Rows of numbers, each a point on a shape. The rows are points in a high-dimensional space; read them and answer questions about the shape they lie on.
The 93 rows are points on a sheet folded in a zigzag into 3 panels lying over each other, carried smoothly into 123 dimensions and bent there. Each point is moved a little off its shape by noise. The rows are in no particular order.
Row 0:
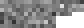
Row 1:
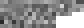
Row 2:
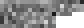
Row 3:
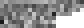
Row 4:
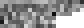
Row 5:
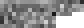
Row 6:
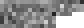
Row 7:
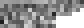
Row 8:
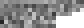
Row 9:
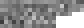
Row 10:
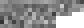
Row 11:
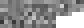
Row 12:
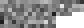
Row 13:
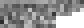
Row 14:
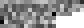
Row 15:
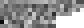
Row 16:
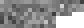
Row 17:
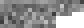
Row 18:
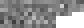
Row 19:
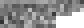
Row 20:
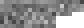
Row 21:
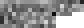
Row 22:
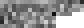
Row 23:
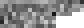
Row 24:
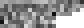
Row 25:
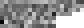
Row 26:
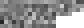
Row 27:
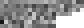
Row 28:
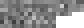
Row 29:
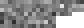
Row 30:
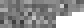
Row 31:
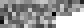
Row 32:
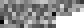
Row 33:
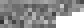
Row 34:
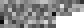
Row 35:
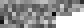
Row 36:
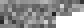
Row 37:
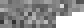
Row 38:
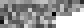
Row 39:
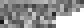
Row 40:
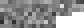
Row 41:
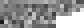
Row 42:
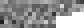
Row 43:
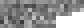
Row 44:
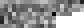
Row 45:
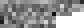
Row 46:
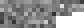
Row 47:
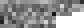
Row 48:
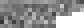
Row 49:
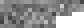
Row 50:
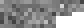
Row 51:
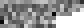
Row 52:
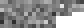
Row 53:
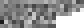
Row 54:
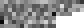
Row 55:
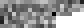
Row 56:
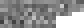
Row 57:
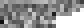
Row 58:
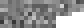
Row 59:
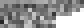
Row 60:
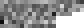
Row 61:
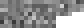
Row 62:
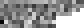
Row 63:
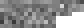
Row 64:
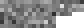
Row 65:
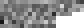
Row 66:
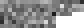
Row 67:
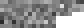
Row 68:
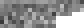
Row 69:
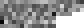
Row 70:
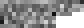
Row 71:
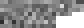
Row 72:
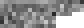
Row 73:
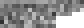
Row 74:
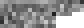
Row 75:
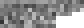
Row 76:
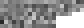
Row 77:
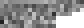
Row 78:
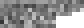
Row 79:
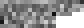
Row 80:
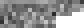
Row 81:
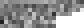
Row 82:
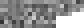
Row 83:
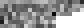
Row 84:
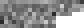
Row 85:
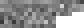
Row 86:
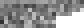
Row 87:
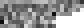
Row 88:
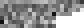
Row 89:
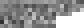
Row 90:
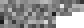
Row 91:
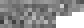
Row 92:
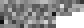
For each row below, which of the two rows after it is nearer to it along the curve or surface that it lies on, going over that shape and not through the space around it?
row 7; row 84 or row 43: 43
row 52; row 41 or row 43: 41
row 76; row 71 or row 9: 71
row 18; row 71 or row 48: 48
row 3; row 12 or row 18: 18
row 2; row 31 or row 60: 31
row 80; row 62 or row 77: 77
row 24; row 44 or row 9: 44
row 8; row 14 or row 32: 14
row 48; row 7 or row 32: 7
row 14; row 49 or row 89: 89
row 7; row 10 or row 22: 22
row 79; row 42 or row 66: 66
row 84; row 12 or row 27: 12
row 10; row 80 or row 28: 28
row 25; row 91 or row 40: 40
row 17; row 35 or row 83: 83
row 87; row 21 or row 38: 38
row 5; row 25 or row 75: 75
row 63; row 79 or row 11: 11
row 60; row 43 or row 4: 4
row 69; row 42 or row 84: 42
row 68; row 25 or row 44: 44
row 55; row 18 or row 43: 43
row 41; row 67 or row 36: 67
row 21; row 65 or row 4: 4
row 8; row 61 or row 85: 85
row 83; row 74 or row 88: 74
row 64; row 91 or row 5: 91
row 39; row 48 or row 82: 48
